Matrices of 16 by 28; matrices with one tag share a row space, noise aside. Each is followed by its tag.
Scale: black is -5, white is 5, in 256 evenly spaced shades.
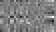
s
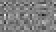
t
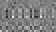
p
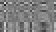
t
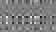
p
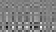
p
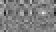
t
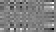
s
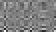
t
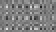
p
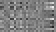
s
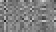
t
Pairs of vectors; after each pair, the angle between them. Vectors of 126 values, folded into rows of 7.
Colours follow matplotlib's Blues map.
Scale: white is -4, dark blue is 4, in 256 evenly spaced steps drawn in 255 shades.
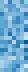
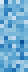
orthogonal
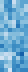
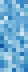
partly aligned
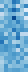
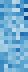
nearly opposite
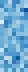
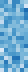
nearly parallel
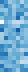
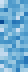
nearly opposite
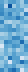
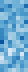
orthogonal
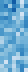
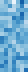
nearly opposite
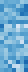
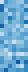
partly aligned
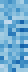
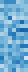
nearly parallel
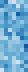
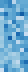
partly aligned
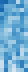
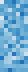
orthogonal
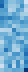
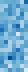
partly opposed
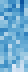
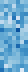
orthogonal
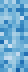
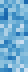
partly opposed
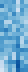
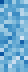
orthogonal
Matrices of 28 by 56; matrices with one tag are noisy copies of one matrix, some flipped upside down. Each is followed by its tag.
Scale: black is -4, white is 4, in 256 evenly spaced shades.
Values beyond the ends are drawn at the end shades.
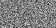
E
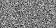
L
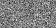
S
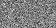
L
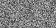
S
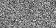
S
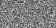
L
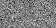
S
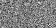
E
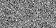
S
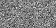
S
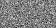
L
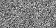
S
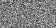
E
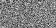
E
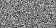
L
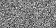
S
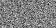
E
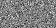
L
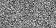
S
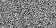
E
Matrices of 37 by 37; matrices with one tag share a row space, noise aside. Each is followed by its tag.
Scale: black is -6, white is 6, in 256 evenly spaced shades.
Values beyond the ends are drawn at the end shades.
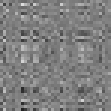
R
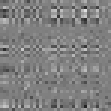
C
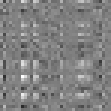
R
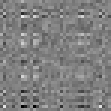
R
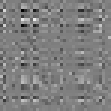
R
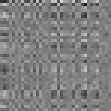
C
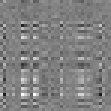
R
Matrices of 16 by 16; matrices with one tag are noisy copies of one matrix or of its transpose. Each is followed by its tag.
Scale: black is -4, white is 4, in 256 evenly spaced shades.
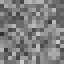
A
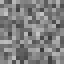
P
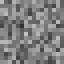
P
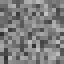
A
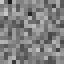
P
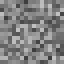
P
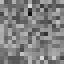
A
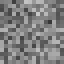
A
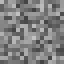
P
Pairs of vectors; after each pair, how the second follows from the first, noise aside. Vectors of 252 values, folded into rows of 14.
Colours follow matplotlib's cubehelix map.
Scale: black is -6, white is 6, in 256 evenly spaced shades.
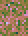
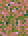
negated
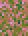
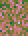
negated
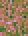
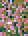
scaled up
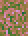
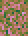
negated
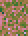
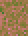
shrunk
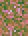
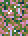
scaled up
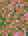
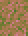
shrunk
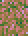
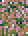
scaled up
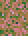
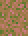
shrunk
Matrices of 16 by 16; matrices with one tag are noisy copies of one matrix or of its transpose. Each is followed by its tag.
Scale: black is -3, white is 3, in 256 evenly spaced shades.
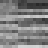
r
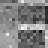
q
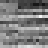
r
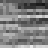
r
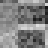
q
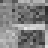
q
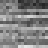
r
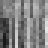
r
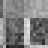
q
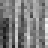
r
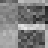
q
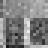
q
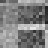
q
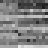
r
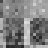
q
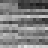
r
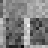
q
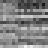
r
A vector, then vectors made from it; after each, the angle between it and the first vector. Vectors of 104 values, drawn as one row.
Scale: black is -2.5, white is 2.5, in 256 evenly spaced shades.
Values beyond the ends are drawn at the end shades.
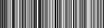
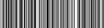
orthogonal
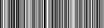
orthogonal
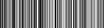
nearly parallel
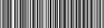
orthogonal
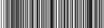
partly opposed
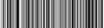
partly opposed
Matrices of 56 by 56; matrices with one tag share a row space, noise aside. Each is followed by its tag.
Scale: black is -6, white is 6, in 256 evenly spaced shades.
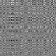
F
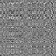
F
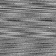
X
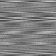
X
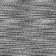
X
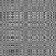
F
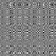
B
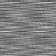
X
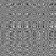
B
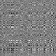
F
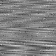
X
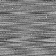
X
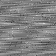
X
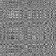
F
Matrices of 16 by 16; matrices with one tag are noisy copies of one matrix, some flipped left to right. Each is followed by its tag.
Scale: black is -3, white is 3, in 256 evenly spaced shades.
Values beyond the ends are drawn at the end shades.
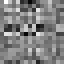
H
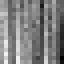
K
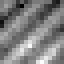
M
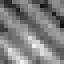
M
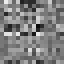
H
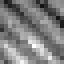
M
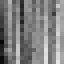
K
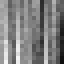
K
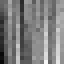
K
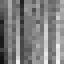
K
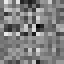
H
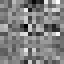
H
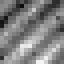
M
